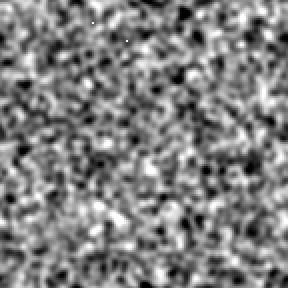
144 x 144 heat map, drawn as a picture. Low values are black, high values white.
Slope: none. Odd rows or columns: none. Mirror symmetry: none. Histogram: bell-shaped. Lone odd cells: 2, each higher than its neighbours. Grain: blotchy.
